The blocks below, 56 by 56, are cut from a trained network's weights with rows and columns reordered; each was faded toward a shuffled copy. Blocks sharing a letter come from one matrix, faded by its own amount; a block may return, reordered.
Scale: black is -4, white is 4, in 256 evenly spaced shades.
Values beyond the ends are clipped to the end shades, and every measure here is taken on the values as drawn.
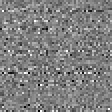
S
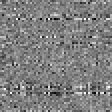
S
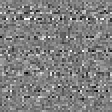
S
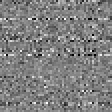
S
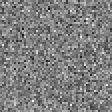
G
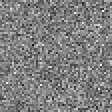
G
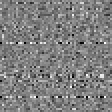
S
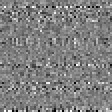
S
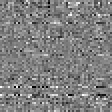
S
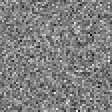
G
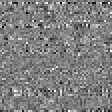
S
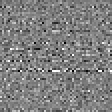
S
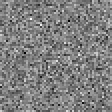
G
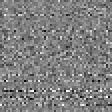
S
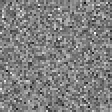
G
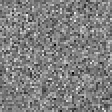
G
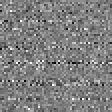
S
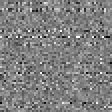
S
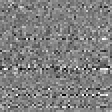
S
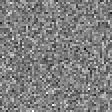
G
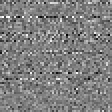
S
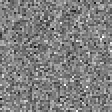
G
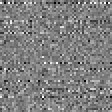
S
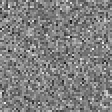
G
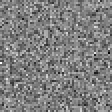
G
